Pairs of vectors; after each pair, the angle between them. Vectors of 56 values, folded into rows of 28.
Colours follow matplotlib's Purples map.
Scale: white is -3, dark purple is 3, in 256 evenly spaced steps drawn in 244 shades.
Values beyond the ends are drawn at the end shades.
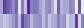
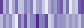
orthogonal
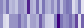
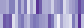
partly opposed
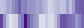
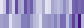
partly aligned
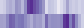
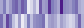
partly opposed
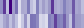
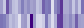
orthogonal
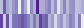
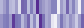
partly aligned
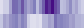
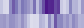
nearly parallel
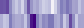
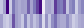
orthogonal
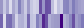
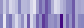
nearly parallel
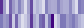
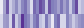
nearly opposite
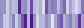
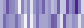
nearly opposite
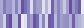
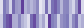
partly aligned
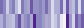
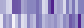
orthogonal
